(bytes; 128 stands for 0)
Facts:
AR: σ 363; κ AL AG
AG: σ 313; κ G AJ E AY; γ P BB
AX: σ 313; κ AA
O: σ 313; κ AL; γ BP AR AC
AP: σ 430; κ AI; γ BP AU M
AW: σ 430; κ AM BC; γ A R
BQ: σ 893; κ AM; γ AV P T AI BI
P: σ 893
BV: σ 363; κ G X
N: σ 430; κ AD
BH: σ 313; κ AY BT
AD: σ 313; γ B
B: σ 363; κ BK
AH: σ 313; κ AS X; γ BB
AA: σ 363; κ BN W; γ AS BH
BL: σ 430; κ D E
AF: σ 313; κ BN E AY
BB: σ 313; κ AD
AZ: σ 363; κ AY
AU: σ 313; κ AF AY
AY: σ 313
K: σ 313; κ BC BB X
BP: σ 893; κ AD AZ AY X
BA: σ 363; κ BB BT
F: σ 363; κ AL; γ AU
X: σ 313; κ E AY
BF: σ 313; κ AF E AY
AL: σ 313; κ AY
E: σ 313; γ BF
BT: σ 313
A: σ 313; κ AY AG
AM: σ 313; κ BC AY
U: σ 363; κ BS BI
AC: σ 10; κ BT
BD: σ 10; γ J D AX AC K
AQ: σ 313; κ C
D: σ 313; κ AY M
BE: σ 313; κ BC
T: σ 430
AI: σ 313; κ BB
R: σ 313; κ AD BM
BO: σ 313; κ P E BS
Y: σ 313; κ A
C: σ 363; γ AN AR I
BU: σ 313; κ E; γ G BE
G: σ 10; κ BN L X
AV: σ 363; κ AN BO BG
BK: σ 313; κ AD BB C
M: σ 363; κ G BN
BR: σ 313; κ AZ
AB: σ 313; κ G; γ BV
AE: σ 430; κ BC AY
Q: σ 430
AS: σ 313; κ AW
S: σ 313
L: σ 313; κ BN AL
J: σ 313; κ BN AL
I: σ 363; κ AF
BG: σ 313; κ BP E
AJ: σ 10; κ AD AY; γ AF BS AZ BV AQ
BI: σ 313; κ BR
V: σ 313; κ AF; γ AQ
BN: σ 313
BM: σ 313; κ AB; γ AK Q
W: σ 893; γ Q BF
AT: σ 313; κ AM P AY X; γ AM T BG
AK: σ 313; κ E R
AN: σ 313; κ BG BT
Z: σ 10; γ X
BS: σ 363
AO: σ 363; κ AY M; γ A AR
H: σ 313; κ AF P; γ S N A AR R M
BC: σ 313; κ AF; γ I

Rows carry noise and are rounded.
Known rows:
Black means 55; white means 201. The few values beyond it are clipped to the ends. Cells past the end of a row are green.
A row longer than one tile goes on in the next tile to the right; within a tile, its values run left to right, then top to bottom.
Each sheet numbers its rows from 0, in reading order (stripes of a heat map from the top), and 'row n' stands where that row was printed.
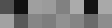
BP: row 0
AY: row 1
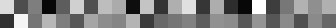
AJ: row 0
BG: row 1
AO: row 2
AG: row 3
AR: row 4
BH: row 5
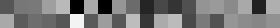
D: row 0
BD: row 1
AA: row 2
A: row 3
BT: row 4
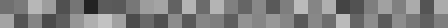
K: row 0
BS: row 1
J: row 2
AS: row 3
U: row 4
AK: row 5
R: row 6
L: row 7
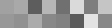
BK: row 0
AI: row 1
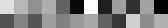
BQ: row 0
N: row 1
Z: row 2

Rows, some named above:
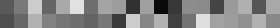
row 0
BV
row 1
AH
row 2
Z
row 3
T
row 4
BK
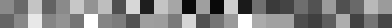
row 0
B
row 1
AQ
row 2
BI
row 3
AW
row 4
C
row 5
AX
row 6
AU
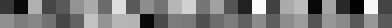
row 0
M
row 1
AV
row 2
H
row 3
V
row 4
I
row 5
E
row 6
AR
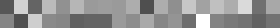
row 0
BB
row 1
Y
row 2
BK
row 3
AQ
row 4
AH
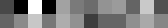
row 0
AC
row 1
BC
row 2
BA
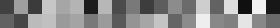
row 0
P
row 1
AD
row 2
BS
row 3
B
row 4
AP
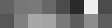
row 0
AZ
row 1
I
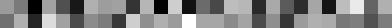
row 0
W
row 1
BP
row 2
Z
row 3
C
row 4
BM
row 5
G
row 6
AT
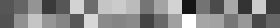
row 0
Q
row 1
BB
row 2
BU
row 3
C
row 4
F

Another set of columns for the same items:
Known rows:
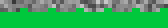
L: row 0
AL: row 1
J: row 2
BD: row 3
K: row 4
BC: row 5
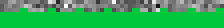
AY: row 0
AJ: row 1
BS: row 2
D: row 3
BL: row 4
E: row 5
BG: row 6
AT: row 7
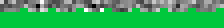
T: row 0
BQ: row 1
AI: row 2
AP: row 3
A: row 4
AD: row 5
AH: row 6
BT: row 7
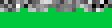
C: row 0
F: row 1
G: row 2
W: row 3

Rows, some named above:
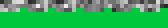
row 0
F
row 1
AR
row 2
AR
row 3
G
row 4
BI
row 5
AO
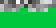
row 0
AA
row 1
F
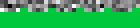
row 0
AP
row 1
AO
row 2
BB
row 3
E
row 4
A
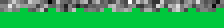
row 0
AV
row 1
P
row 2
AW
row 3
N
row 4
AA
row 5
AQ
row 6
BV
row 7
Q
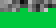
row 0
BP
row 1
AW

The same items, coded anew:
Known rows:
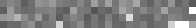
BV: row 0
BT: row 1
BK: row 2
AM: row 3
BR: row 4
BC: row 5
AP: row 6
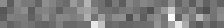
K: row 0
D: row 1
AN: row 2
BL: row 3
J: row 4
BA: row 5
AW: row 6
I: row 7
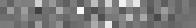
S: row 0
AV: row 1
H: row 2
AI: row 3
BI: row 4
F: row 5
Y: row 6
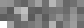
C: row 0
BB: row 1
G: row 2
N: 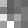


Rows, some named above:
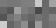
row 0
BK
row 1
AV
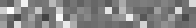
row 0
W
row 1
AA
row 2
AW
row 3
AO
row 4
AZ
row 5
BK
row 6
AX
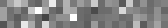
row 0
P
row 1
W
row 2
BS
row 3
AV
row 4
BP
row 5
G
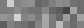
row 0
U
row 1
G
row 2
B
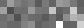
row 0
AH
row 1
O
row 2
AQ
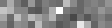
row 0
AJ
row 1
AC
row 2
BQ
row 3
AD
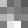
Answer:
Q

